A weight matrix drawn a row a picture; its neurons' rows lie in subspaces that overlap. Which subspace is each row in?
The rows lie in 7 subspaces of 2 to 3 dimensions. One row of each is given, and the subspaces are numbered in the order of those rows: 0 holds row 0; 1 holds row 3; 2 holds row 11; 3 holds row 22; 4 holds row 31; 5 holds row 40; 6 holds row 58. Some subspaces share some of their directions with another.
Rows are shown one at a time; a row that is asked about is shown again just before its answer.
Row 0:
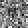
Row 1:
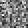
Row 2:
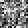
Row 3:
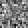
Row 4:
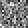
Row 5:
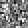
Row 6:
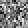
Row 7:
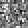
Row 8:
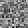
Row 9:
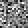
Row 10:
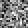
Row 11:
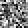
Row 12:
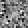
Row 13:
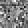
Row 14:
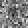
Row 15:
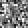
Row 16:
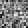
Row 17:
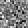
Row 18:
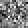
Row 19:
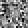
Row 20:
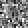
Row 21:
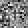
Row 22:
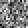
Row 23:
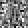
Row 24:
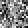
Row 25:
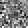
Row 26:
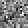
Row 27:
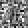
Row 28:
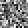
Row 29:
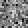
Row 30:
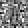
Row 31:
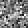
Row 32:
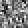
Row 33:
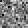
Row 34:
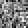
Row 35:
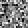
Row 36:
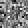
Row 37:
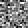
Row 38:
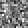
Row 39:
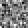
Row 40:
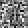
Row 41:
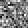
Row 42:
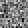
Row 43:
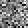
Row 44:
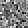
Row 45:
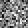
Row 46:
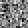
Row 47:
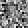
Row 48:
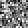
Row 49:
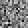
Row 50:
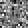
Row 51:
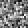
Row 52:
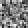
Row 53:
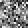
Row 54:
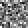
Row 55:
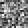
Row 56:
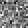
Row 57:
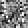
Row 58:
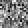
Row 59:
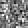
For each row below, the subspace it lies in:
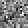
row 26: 4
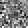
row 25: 4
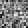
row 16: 4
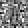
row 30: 5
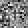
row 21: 5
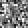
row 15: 1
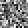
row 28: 2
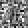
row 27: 5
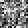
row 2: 0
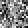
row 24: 3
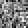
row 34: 4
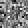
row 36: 6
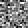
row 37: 1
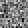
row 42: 0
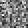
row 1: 0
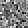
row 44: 2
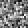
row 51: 4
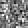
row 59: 3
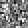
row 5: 3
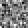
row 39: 1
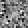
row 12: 4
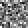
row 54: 1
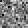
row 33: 6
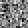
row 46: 3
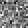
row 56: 4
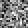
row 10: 2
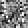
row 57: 4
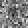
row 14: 0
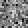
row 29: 0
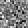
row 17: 2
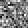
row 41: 5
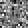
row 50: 6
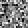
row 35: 1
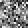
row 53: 6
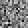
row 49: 1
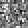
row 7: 3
